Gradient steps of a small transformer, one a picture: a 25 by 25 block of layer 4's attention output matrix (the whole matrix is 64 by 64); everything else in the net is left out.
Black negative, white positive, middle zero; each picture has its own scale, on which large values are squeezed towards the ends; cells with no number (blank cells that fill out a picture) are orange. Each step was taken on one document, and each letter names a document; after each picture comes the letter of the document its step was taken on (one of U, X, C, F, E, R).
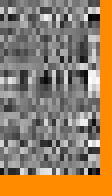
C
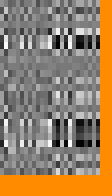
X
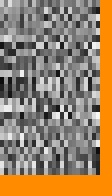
X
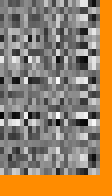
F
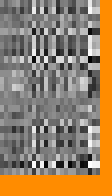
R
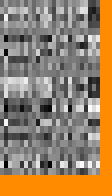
C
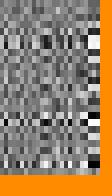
C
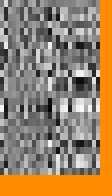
X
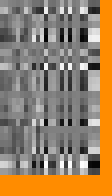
R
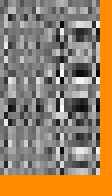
X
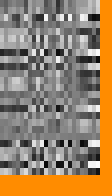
R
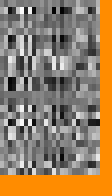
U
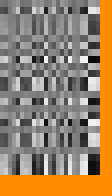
R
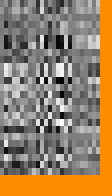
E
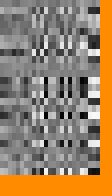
R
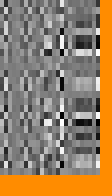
X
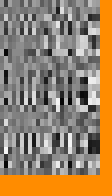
C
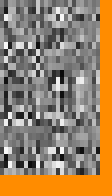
E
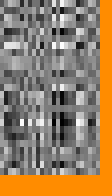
E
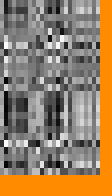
E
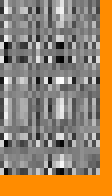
F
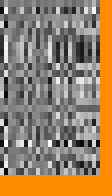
F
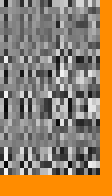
C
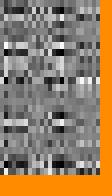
E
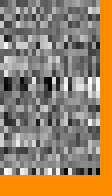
E
